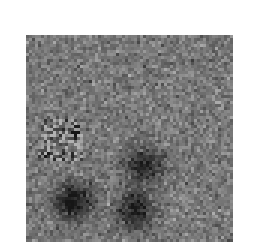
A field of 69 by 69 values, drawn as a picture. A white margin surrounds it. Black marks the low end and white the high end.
No single row or column stands out from its neighbours. An odd patch, rougher than its surroundings, sits in the middle left. Values change most from cell to cell in the middle left. There are three dips.
